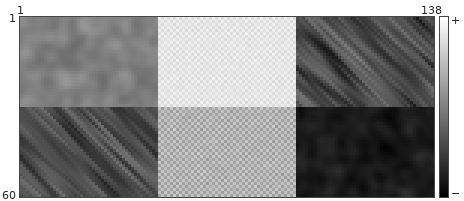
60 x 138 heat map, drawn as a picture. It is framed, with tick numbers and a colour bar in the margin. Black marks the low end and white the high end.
The table splits into 2 rows of 3 panels. Panel 1,1: middling, blotchy, faint in contrast. Panel 1,2: very high, checkered, faint in contrast. Panel 1,3: low, slanting down to the right. Panel 2,1: low, slanting down to the right. Panel 2,2: high, checkered. Panel 2,3: very low, blotchy, faint in contrast.
